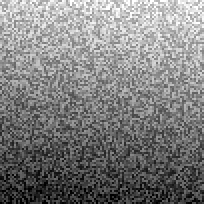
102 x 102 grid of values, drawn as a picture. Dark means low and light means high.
Stripes: none. Slope: up to the top. Odd rows or columns: none. Average level on the scale: 50%. Ninth with the lowest average: bottom left.
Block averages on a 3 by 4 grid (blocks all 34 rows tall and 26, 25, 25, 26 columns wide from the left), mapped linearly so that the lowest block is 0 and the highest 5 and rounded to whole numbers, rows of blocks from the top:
4555
2233
0001
